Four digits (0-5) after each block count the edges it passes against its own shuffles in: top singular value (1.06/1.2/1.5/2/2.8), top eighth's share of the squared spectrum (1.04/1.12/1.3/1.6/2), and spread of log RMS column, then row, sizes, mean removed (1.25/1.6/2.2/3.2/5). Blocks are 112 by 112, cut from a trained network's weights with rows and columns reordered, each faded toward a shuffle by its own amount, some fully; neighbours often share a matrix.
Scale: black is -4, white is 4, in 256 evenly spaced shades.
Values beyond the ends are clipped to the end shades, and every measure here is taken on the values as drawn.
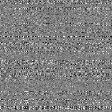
4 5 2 4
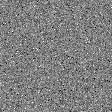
0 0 0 0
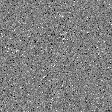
2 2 1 0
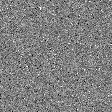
0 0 0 0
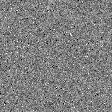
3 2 0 1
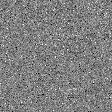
2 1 0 1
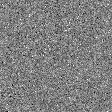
0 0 0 0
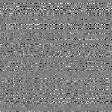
5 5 1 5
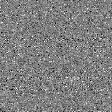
3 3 0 3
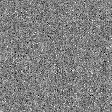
2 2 0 1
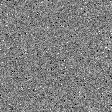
1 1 0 0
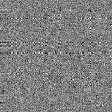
4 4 2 2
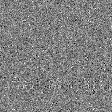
3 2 0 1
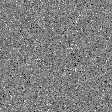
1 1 0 0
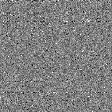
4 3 1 2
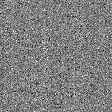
2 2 0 1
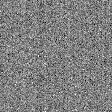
3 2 0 1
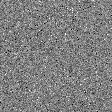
0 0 0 0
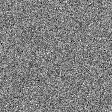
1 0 0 0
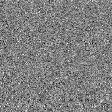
3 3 0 2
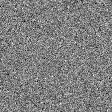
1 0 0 0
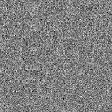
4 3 1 2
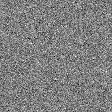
1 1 0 0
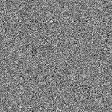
3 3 1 2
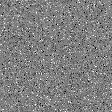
2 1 0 0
